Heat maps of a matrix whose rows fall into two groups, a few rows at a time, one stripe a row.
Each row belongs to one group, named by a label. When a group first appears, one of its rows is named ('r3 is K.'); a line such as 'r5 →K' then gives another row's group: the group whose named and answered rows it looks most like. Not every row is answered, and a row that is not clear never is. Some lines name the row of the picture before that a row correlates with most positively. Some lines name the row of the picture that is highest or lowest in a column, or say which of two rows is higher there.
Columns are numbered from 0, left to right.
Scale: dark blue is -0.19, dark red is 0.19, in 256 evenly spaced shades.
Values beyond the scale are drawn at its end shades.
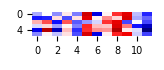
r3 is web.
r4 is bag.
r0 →web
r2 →bag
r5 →web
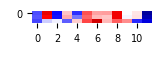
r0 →bag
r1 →bag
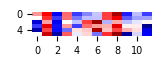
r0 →bag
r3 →bag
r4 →bag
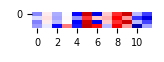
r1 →web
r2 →web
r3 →web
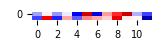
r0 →web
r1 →bag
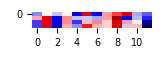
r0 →web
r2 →bag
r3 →bag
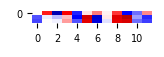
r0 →bag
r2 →web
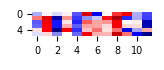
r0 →web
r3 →bag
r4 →bag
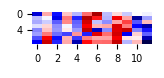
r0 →bag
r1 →web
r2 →web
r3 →web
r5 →bag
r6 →bag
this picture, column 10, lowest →1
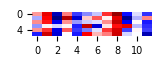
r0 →bag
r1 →bag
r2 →bag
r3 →web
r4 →bag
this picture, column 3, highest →1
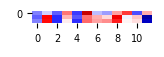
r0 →web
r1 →bag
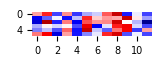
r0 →bag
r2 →bag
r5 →bag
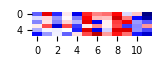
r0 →bag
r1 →web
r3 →bag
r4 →web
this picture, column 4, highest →5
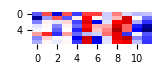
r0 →bag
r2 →web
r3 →web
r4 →web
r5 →bag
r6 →web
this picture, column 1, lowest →1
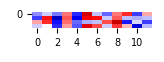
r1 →bag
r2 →bag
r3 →web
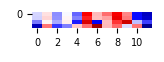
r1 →web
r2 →web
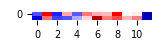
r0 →bag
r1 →bag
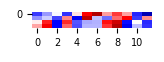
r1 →web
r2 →bag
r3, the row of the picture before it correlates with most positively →0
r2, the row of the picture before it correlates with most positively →0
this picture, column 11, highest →1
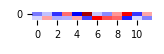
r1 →bag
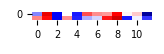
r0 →bag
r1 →bag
